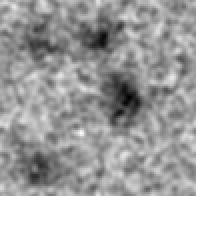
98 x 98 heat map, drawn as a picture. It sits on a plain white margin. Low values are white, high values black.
No overall slope runs across the table. There are no lone odd cells. On average the colour sits 40% of the way up the scale. No single row or column stands out from its neighbours. Four bumps rise from the field.
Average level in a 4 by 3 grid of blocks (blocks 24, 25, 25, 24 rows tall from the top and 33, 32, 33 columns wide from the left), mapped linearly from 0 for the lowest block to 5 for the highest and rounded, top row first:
350
142
032
400
